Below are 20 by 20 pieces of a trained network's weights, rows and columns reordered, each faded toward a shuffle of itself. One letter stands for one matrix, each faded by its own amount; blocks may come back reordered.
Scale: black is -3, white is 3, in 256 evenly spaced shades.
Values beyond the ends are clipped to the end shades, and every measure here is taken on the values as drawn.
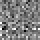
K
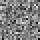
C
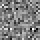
K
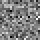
C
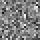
C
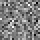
C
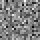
C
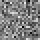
C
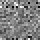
K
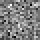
C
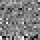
K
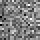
C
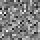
C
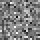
C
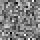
C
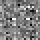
K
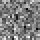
K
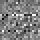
K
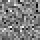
K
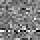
K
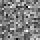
C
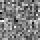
C
